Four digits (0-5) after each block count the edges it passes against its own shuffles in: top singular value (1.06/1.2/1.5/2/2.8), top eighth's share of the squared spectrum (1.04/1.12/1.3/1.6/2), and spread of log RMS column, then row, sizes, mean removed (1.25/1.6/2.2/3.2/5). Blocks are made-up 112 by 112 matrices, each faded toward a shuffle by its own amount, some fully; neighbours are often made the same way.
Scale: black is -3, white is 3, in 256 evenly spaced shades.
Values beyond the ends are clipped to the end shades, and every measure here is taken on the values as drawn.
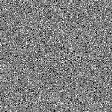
4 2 1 1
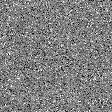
2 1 0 0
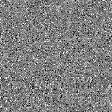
4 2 2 1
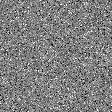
1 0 0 0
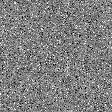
1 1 0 0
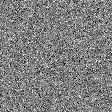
1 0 0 0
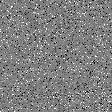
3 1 0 0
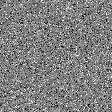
2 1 0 0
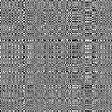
5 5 4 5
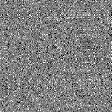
4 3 2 2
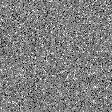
2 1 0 0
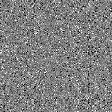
4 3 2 1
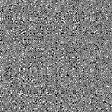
4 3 2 2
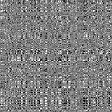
5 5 3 4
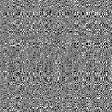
5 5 4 4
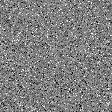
2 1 0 0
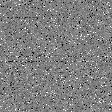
1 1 0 1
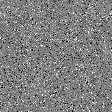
0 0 0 0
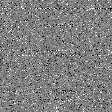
2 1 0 2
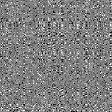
5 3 3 3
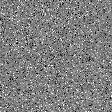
1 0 0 0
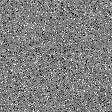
0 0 0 0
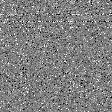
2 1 0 2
